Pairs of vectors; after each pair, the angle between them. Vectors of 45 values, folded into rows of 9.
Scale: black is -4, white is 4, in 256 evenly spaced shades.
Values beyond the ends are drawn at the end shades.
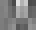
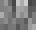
nearly parallel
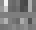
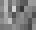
partly aligned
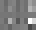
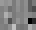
nearly opposite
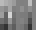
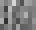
partly aligned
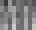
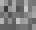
orthogonal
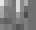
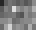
partly opposed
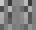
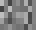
nearly parallel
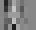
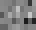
orthogonal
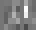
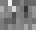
partly opposed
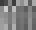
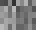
nearly parallel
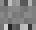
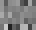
nearly parallel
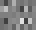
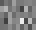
nearly parallel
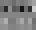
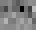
nearly parallel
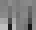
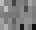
orthogonal
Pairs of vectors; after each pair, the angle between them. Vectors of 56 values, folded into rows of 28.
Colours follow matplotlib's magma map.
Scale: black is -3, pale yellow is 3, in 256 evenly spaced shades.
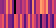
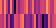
partly aligned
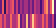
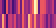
orthogonal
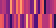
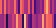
orthogonal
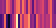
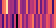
orthogonal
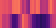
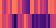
nearly parallel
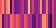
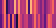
partly opposed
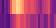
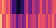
nearly opposite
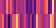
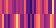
nearly parallel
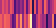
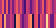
orthogonal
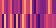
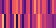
nearly opposite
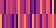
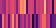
partly opposed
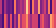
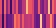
partly aligned
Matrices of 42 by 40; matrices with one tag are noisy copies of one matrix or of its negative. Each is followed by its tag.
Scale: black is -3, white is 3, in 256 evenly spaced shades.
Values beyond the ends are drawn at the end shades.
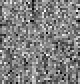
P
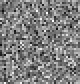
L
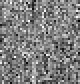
P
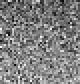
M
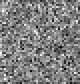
L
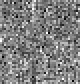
P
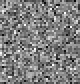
L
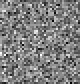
L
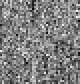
P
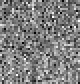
P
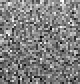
M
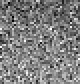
M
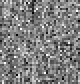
P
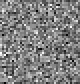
L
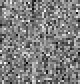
P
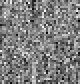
P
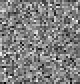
L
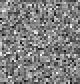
L
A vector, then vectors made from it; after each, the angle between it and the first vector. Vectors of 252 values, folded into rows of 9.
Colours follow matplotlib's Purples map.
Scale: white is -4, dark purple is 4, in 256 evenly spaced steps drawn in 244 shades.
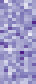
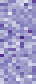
orthogonal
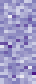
orthogonal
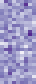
nearly opposite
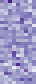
orthogonal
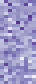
partly opposed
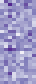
nearly opposite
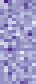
nearly opposite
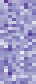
nearly opposite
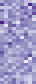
orthogonal
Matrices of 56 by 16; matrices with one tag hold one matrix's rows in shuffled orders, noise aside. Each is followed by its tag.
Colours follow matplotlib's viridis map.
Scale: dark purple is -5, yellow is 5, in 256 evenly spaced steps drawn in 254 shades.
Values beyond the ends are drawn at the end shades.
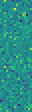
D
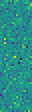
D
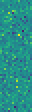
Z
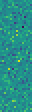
Z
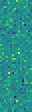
Z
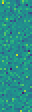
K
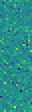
D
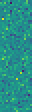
K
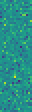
D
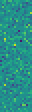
D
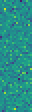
D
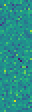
D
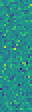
D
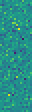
Z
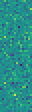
D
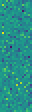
K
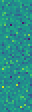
K
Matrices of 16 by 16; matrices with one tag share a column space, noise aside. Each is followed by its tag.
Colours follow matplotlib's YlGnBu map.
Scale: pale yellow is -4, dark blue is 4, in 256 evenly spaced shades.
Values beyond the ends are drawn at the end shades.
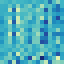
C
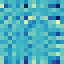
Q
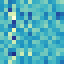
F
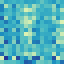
C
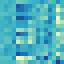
C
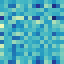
Q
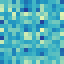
F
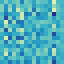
F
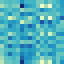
Q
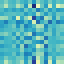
Q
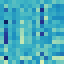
C
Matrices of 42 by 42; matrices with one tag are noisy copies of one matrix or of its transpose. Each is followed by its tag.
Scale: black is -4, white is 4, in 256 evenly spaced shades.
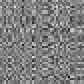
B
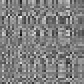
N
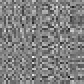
B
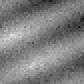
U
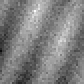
U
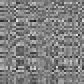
N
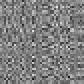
B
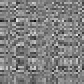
N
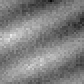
U
